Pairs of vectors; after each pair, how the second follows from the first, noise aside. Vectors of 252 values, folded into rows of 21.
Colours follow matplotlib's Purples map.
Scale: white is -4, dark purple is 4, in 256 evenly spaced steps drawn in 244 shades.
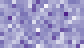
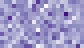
copied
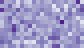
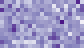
copied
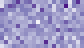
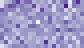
copied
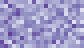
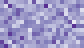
copied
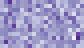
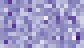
copied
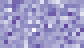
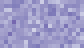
shrunk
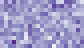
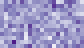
copied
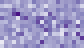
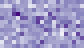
copied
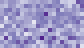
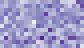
copied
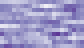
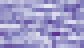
copied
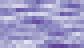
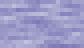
shrunk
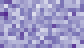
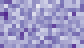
copied
